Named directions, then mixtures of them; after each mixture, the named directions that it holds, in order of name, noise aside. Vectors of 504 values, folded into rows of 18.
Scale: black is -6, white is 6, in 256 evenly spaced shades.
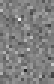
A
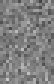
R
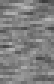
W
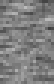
W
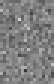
A, R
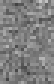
R, W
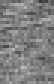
R, W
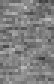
R, W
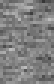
A, W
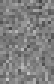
R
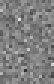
A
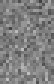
R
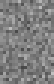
A, R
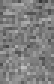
R, W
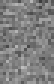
R, W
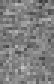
R, W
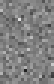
A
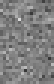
A, W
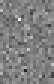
A
